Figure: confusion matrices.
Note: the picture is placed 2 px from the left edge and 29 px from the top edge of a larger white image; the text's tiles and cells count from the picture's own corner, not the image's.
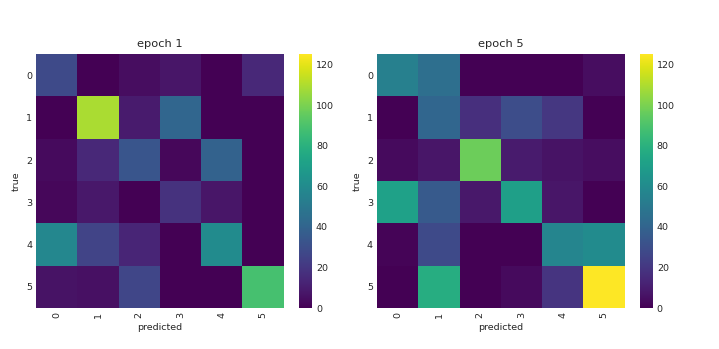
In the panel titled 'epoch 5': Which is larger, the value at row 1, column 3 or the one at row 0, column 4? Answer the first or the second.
the first
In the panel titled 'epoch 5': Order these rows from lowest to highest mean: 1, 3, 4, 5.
1, 4, 3, 5
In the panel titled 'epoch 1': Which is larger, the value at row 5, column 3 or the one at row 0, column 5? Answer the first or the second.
the second
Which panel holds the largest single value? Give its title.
epoch 5
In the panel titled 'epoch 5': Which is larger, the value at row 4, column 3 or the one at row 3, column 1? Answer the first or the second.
the second
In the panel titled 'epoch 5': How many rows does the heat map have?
6
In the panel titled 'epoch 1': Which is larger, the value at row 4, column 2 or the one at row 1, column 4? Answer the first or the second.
the first
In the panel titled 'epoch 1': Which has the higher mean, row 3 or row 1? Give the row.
1
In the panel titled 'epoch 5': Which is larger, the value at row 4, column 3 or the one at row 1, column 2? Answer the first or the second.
the second
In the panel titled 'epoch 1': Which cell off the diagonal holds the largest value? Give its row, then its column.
4, 0
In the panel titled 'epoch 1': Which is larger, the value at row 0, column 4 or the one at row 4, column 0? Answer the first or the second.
the second
